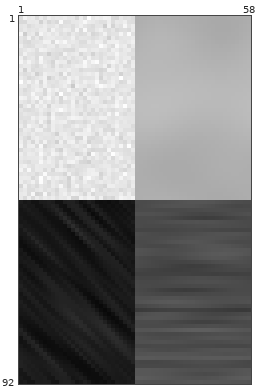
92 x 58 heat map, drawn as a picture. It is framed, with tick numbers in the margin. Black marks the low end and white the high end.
The table splits into 2 rows of 2 panels. Panel 1,1: very high, fine-grained, faint in contrast. Panel 1,2: high, smooth, faint in contrast. Panel 2,1: very low, slanting down to the right, faint in contrast. Panel 2,2: low, streaked across, faint in contrast.
